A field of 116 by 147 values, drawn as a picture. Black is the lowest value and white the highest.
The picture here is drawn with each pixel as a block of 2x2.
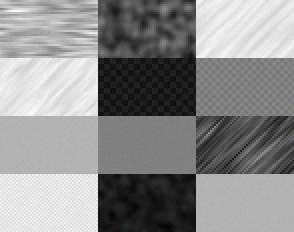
It is made of 4 by 3 panels. Panel 1,1: high, streaked across. Panel 1,2: low, blotchy. Panel 1,3: very high, slanting up to the right, faint in contrast. Panel 2,1: very high, slanting up to the right, faint in contrast. Panel 2,2: very low, checkered, faint in contrast. Panel 2,3: middling, checkered, faint in contrast. Panel 3,1: high, flat. Panel 3,2: middling, flat. Panel 3,3: low, slanting up to the right. Panel 4,1: very high, checkered, faint in contrast. Panel 4,2: very low, blotchy, faint in contrast. Panel 4,3: high, flat.
